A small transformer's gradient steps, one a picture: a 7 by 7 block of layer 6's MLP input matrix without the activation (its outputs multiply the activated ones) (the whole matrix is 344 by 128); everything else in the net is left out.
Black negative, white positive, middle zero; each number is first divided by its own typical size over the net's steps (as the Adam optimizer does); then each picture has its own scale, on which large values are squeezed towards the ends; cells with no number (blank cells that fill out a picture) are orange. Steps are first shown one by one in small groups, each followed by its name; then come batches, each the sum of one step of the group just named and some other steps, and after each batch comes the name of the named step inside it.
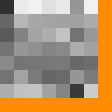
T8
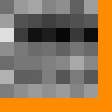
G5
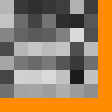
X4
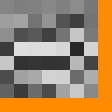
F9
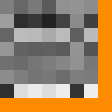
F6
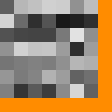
F9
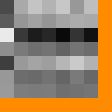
G5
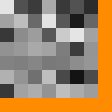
X4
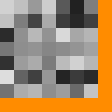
T8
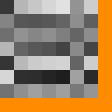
F6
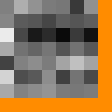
G5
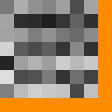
F6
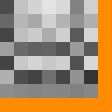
T8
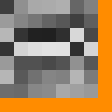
F9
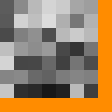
F9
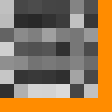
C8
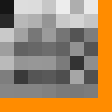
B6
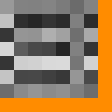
C8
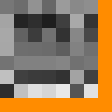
C8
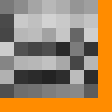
C8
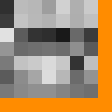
B6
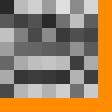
B6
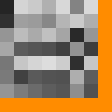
B6
